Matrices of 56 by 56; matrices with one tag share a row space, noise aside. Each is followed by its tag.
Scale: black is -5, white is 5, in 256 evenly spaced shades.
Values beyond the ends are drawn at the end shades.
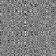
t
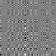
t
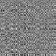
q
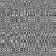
q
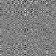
t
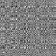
q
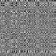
q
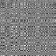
q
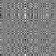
t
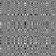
t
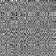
q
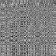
q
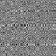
q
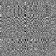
t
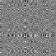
t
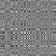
q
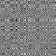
q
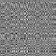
q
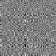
t
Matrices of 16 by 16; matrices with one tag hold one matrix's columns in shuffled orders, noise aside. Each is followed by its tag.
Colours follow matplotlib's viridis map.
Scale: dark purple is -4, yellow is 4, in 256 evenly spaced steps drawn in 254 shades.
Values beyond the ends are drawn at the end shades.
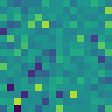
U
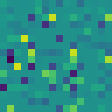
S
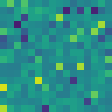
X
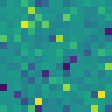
U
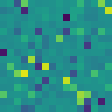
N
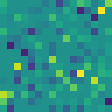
N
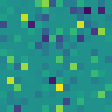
X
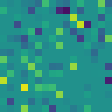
X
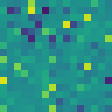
X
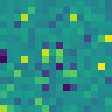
S
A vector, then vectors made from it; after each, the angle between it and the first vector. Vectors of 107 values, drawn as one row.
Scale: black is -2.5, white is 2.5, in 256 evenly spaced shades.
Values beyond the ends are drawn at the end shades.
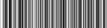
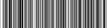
nearly parallel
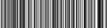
orthogonal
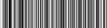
nearly parallel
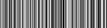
partly aligned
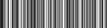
nearly opposite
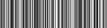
orthogonal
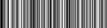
nearly opposite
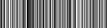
partly opposed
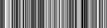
partly opposed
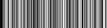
nearly opposite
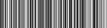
orthogonal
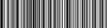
nearly opposite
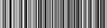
partly aligned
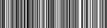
partly opposed
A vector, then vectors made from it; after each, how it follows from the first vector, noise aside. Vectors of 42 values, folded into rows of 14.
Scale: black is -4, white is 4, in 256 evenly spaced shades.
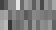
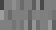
partly zeroed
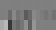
partly zeroed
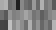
negated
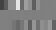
partly zeroed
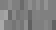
partly zeroed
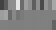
partly zeroed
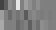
partly zeroed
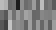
negated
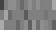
partly zeroed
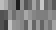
negated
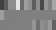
partly zeroed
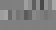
partly zeroed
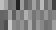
negated
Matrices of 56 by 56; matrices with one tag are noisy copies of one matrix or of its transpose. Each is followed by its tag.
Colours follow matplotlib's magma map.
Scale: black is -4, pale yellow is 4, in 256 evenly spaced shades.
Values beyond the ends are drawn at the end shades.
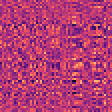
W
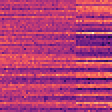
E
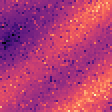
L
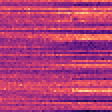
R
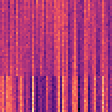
E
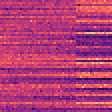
E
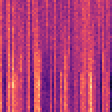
R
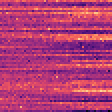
R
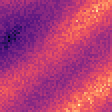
L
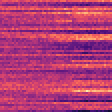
R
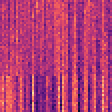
E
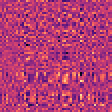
W
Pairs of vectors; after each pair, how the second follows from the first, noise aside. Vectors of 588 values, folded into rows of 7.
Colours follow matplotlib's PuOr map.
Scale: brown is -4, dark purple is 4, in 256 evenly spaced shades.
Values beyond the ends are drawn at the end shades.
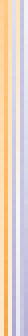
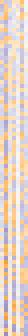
sign-scrambled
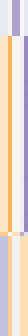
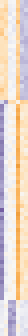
reversed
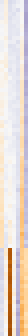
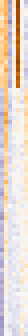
reversed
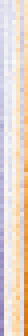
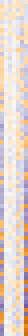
sign-scrambled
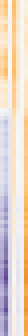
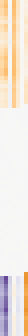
partly zeroed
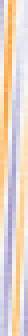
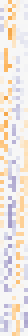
partly zeroed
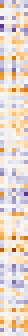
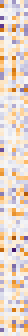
sign-scrambled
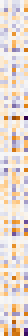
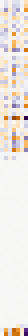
partly zeroed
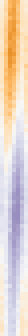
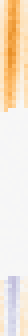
partly zeroed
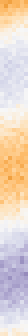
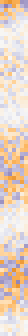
sign-scrambled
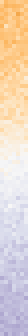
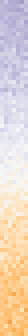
reversed
